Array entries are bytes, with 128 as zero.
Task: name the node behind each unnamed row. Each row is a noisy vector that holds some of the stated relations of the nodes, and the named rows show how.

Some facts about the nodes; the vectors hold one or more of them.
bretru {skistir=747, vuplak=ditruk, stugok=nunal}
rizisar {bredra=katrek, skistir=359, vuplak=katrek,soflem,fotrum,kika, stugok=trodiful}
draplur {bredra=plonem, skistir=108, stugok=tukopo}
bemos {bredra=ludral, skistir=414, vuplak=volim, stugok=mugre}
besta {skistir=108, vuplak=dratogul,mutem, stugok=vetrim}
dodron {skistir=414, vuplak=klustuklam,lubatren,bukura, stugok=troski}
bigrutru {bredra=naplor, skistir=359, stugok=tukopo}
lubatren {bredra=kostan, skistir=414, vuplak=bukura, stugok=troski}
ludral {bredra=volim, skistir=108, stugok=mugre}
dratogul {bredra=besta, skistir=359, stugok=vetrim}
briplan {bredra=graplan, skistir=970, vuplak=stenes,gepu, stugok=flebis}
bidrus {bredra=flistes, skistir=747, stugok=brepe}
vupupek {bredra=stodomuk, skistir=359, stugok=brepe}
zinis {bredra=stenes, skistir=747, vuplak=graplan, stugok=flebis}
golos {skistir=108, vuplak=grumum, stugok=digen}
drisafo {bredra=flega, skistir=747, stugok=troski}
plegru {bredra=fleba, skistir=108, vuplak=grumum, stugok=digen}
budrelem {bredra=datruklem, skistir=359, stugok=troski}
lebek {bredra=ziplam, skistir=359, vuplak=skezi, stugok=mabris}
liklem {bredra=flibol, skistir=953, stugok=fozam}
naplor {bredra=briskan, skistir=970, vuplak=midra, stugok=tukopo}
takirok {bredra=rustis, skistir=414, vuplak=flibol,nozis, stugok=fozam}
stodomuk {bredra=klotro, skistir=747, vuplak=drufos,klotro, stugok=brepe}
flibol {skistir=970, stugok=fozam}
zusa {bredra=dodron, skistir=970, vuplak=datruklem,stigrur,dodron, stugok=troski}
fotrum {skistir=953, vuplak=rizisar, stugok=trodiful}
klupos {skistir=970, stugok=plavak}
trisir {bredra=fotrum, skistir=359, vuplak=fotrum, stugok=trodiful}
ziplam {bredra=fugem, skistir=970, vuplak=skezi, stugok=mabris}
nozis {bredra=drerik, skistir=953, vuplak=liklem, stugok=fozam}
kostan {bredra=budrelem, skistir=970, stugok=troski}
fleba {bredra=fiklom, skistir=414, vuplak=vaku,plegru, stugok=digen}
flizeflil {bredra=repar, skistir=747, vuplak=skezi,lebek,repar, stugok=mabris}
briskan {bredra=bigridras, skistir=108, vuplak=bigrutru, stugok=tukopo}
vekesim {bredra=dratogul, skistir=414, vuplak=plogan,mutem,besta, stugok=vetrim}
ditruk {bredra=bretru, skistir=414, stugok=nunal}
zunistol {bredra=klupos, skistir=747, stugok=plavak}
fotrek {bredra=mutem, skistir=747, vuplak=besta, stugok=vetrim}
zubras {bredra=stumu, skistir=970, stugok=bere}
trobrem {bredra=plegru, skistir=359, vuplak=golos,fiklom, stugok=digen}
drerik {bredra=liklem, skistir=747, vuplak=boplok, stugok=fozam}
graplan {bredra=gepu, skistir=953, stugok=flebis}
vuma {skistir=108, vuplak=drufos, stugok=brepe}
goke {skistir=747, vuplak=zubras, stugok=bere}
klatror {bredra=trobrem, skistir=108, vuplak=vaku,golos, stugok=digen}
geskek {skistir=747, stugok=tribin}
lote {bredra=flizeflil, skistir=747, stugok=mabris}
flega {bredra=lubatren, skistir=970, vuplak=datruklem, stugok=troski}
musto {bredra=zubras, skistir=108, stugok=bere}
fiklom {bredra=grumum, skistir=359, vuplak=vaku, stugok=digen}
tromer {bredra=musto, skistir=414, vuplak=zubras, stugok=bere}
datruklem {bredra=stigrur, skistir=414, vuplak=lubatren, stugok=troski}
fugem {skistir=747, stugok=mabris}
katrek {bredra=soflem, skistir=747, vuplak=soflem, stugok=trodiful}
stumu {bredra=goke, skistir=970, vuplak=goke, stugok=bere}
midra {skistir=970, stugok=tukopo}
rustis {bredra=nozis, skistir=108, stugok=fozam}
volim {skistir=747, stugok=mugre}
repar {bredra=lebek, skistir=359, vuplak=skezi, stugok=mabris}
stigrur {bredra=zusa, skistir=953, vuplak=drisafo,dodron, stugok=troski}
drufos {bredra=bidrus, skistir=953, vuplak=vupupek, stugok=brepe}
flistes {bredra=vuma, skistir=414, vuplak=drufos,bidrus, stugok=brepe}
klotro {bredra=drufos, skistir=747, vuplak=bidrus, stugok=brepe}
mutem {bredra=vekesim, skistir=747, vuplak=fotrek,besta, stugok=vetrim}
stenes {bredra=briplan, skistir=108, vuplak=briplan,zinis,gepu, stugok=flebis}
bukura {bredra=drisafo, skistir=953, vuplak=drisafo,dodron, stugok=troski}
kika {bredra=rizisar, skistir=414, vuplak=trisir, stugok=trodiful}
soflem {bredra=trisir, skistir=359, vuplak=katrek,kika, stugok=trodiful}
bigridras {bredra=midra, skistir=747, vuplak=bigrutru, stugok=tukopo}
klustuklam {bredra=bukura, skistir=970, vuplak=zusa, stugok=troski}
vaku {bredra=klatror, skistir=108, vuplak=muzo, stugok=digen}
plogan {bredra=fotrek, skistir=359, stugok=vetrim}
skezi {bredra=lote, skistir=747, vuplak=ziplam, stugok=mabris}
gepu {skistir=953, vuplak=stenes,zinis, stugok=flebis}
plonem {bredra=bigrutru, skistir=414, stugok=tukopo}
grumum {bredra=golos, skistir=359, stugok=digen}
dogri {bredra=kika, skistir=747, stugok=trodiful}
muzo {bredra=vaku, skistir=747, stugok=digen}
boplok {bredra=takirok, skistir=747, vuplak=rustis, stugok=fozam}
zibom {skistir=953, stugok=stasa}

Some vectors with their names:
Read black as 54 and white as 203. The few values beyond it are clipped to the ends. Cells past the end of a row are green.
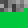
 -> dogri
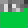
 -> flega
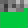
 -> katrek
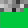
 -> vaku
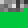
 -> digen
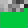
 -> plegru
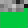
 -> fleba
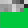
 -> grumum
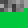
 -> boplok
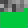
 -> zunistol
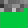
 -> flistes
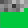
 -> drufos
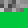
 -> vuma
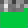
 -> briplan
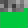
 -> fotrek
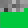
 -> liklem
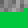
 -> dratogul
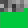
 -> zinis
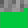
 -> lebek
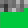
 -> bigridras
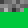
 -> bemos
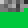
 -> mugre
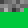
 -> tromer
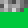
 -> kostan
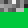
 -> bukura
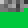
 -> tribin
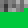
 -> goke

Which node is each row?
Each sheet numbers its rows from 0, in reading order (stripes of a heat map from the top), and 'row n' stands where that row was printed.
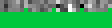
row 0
geskek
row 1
plonem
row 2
dodron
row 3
zubras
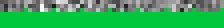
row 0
klotro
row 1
datruklem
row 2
golos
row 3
ziplam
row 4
skezi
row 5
besta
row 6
klatror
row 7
flizeflil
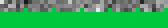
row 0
troski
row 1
kika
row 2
zibom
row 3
budrelem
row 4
takirok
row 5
vupupek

